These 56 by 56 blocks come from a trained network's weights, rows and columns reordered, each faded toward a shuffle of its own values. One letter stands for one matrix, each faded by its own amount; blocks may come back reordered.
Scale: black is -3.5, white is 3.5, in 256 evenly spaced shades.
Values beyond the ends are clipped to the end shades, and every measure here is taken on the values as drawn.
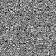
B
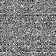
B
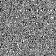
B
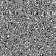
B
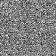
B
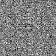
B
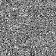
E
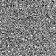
B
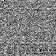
B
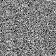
E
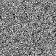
E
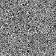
E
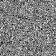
B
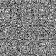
B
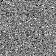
B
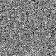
E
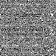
B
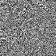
E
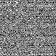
B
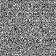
B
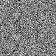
E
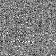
B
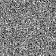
E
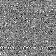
B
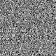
B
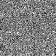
B
